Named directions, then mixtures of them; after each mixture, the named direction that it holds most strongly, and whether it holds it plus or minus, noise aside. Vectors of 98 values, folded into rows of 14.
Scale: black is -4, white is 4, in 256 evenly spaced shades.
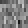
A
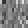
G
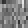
A, plus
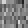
A, minus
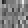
G, plus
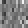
G, plus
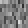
A, minus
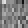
G, minus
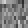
A, minus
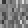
G, plus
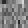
A, plus
